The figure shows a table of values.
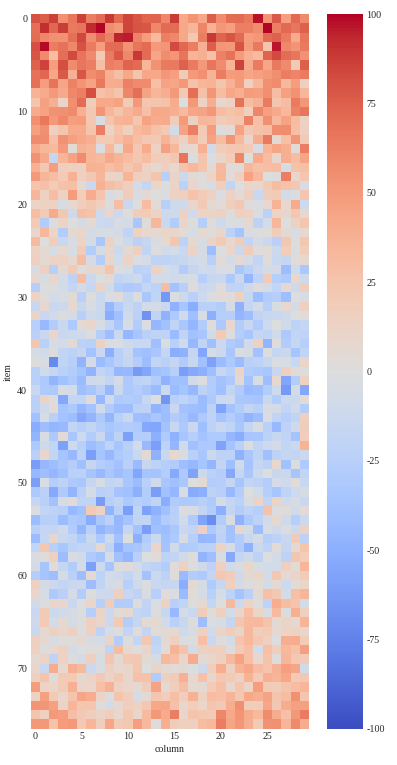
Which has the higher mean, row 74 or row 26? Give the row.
74
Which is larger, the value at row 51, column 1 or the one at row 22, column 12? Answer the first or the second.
the second
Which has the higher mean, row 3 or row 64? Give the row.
3
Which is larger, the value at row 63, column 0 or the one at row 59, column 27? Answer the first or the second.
the second
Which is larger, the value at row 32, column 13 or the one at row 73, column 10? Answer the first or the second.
the second
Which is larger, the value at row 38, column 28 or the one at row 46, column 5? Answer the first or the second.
the first
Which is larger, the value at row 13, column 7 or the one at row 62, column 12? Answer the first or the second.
the first
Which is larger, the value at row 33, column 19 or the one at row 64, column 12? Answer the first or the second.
the first
